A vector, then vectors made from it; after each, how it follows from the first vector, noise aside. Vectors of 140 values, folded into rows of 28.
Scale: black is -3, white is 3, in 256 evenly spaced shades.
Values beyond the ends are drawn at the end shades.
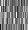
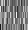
copied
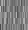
shrunk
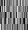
negated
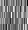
reversed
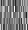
wrapped around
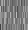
shrunk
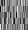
negated
